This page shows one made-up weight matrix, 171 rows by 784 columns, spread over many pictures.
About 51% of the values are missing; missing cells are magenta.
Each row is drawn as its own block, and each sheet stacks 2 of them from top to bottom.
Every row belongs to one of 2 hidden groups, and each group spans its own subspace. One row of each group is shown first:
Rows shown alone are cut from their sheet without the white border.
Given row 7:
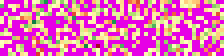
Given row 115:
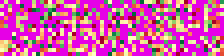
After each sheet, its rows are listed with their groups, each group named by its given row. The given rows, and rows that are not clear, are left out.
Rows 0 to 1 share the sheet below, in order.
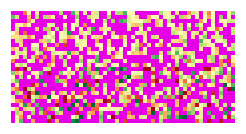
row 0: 7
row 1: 7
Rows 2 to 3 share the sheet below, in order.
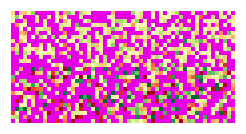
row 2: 7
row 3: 7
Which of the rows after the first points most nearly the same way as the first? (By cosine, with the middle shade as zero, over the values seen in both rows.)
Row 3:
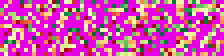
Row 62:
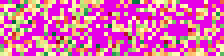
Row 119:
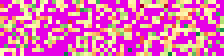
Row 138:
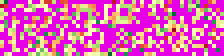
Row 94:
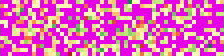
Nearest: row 94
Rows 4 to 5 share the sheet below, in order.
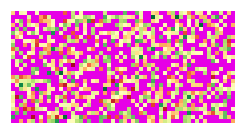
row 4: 7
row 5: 115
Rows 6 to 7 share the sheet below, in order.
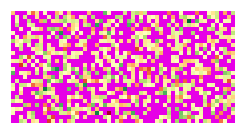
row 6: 115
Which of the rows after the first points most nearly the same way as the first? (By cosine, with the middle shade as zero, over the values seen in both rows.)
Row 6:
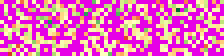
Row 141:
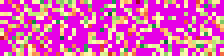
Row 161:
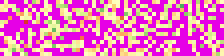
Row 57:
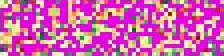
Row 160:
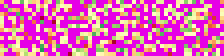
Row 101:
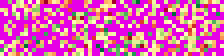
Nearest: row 101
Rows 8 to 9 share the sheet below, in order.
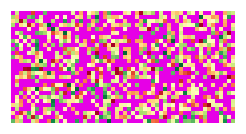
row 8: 7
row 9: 115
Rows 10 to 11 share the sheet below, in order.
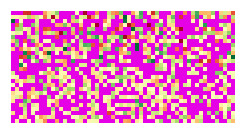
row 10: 115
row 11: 7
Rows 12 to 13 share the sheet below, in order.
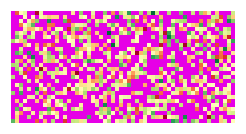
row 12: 115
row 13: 115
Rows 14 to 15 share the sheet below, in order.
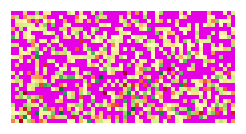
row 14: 115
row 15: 115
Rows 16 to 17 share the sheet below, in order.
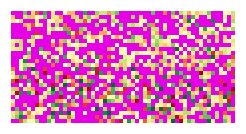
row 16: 115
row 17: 7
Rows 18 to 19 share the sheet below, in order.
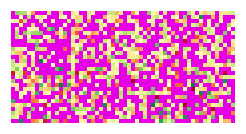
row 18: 7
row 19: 115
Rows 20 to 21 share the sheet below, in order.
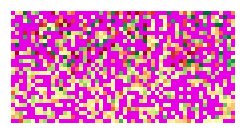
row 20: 115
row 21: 115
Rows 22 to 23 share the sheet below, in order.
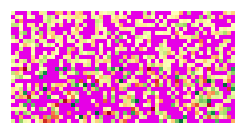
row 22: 7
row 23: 7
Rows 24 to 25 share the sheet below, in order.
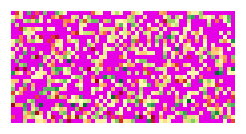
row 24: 115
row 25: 7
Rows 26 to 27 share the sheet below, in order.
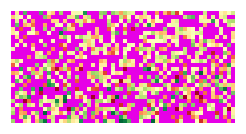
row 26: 115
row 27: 7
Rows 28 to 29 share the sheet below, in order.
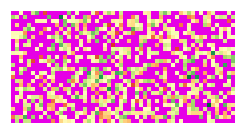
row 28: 115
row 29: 115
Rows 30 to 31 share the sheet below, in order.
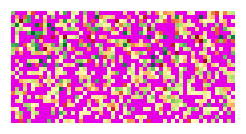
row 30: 7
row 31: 115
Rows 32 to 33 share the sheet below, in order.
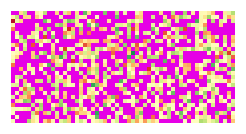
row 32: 115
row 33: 7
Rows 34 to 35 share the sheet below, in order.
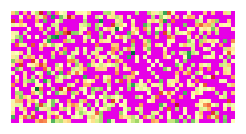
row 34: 115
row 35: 115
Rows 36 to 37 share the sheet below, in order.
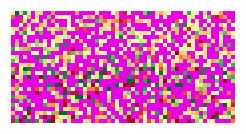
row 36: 7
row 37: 115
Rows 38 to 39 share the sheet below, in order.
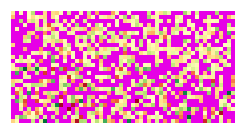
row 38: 7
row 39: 7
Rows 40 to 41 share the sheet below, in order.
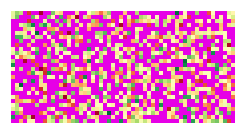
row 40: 115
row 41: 115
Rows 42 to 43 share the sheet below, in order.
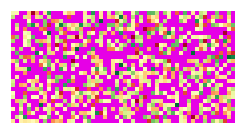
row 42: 115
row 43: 115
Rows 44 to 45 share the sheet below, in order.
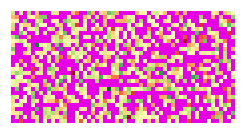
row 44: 7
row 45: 115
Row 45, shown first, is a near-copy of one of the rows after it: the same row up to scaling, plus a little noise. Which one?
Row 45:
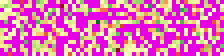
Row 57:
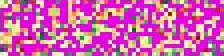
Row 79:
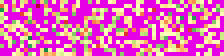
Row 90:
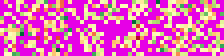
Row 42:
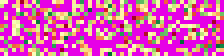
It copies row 42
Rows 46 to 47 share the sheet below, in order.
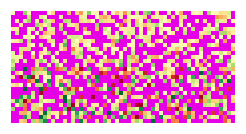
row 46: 7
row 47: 7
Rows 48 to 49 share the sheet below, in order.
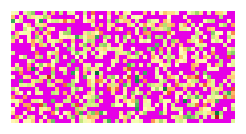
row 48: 115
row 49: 115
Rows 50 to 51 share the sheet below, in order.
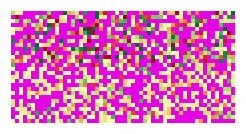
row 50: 7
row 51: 7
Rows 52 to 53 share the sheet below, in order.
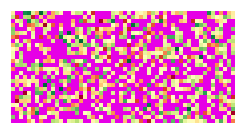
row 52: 115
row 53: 115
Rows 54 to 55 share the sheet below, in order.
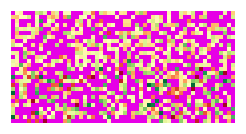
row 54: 115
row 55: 115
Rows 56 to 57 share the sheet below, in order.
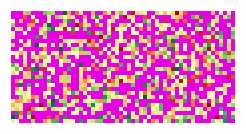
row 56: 7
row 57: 115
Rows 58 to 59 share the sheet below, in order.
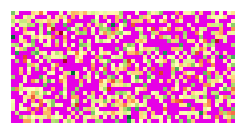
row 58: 115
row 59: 115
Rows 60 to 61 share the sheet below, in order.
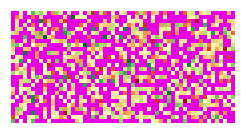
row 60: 115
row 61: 115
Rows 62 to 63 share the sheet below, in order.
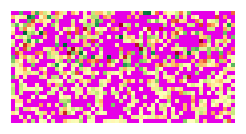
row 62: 7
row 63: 115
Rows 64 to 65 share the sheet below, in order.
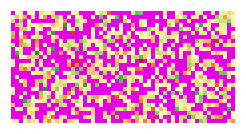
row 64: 7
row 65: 7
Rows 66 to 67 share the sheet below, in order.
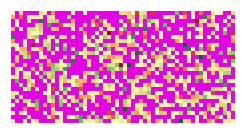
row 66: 115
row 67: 7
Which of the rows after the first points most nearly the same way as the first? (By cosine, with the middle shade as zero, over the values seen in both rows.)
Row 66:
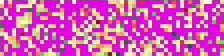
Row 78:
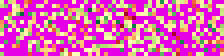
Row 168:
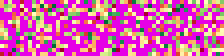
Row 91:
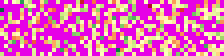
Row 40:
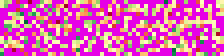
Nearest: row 91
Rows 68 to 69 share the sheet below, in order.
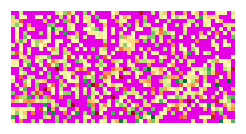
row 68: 7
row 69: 7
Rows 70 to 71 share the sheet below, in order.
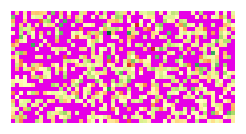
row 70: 115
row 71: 115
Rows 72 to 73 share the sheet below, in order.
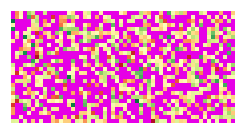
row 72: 115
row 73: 7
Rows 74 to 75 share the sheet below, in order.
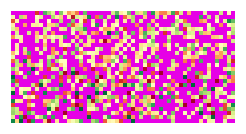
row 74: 115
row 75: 115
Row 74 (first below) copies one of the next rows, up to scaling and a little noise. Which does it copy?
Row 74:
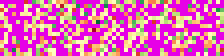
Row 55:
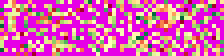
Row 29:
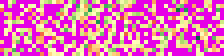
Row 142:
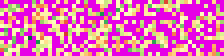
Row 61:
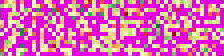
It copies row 29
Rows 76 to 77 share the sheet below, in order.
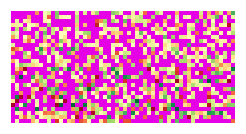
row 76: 7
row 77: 7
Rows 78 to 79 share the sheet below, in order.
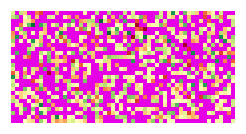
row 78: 115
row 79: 115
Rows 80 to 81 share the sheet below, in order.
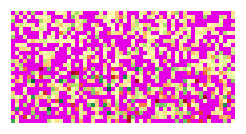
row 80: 115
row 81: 115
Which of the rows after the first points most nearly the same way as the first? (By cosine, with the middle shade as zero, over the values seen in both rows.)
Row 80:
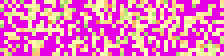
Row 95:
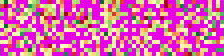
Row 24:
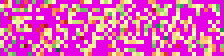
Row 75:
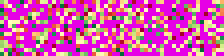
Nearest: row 75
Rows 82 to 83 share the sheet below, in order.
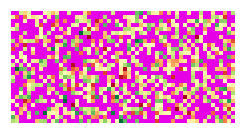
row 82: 7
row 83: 7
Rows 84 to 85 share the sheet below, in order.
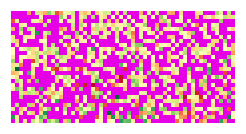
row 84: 115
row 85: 7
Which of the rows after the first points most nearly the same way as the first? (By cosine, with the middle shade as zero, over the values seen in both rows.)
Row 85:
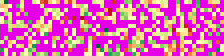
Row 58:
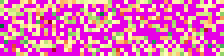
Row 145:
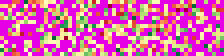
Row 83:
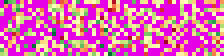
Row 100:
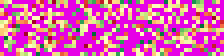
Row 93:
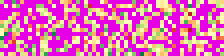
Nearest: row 83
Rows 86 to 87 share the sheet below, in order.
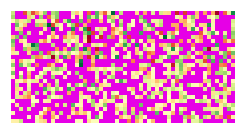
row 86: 7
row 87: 7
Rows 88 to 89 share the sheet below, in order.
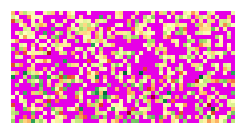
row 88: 115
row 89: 115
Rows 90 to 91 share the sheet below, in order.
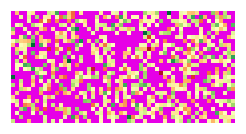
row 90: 115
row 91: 115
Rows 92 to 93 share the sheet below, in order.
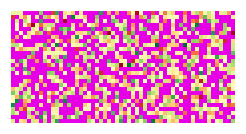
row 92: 115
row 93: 7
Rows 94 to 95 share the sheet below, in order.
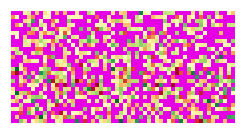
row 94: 7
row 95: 7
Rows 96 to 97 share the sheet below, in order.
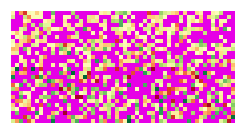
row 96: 7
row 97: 115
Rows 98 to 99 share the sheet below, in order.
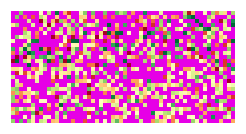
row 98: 115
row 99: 7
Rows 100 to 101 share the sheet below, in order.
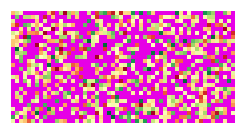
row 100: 7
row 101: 7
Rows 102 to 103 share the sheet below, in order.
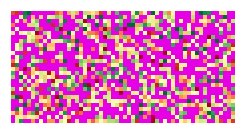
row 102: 115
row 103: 7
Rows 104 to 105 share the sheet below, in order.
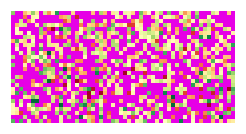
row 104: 115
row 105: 7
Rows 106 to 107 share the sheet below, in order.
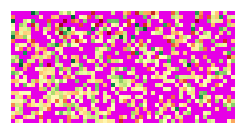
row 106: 115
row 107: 7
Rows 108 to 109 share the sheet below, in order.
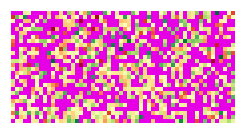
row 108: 7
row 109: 7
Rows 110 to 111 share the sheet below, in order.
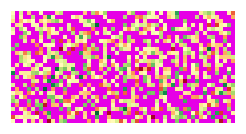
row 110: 7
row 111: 7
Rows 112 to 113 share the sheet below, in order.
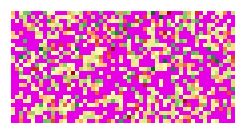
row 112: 115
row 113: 115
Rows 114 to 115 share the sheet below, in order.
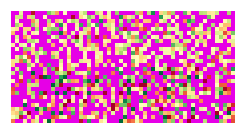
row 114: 115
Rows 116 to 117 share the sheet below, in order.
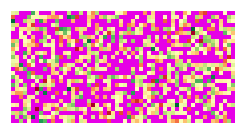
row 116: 115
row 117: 115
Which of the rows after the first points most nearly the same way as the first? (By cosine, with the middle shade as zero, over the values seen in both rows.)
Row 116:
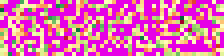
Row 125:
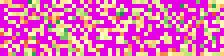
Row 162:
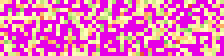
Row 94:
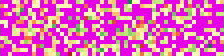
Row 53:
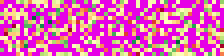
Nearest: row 53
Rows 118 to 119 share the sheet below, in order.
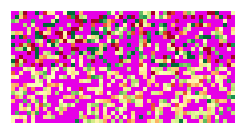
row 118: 115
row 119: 7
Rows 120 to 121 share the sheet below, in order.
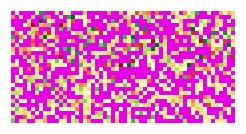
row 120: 115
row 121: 115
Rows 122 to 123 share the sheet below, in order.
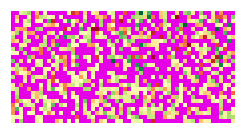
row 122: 7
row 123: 7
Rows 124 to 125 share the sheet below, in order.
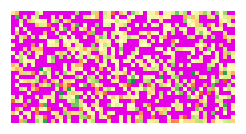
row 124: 7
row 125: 115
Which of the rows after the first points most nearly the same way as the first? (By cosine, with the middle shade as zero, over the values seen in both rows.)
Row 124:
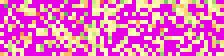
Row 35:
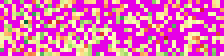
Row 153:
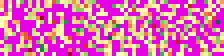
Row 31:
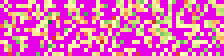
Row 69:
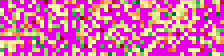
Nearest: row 153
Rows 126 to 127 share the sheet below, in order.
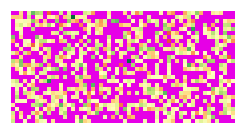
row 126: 115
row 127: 7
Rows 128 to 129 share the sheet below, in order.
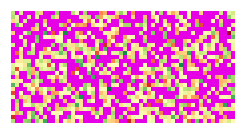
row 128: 7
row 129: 115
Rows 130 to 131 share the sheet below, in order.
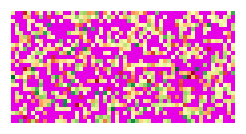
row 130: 7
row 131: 115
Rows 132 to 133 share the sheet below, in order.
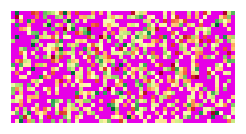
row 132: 7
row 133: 115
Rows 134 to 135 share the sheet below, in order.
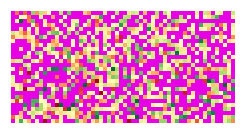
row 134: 7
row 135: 7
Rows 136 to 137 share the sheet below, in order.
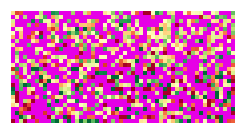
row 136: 7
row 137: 115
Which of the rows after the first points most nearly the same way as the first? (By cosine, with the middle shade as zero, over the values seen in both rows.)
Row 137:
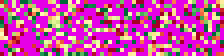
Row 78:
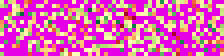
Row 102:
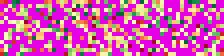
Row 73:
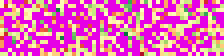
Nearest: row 102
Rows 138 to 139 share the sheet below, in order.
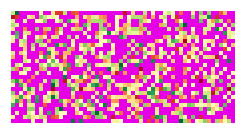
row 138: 7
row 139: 7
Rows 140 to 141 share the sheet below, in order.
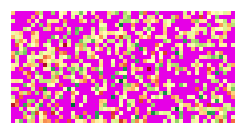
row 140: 7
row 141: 7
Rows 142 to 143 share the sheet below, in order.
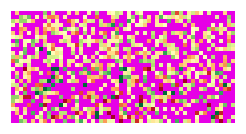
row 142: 115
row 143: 7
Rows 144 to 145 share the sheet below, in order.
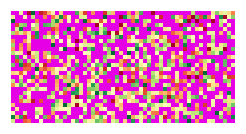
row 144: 115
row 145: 115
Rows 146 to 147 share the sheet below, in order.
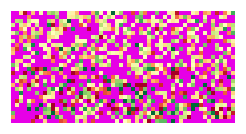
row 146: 7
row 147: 115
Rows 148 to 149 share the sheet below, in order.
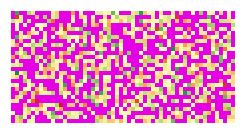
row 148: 7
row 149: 7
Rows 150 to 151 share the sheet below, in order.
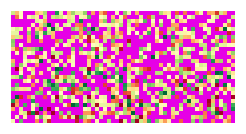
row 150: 7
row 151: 7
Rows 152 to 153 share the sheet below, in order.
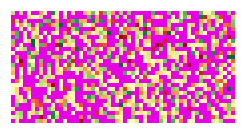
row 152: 115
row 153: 7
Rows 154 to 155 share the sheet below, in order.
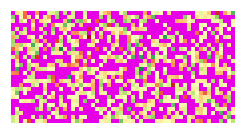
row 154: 7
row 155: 7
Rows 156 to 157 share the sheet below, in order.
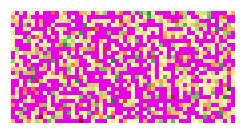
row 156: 7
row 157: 7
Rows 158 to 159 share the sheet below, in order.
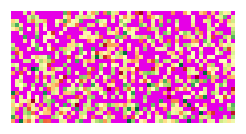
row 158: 7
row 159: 115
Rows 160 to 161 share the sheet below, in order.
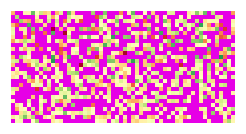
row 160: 7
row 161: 115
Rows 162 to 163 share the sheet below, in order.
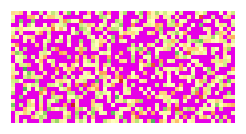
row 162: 7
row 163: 7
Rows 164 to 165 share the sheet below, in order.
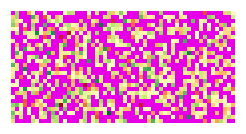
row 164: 115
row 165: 7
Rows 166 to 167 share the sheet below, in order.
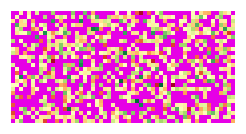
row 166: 7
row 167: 7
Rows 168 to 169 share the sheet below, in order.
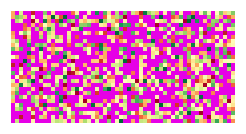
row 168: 115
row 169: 115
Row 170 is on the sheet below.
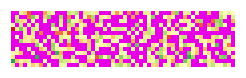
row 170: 115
